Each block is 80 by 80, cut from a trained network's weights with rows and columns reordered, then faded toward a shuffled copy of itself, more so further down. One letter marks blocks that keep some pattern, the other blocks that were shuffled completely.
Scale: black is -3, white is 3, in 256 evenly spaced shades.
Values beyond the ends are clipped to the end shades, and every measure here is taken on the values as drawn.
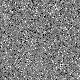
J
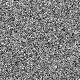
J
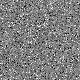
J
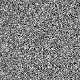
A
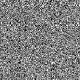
A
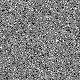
J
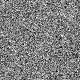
J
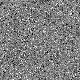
J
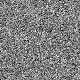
J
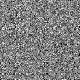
A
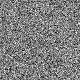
J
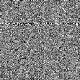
A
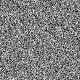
J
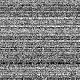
A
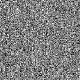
A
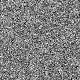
J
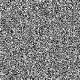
A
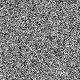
J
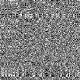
A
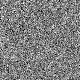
J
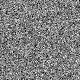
J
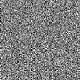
A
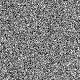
J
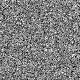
J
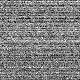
A
